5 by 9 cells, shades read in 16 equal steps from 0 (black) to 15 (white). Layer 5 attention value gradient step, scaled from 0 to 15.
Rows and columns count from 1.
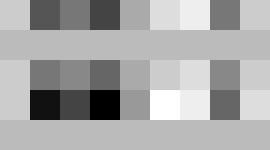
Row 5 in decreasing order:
11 11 11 11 11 11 11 11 11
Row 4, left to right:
12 1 4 0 9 15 14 6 13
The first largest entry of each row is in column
7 1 7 6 1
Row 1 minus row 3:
0 -2 -1 -2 0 1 1 -1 0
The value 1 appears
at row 4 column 2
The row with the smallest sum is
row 4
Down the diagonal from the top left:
12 11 8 0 11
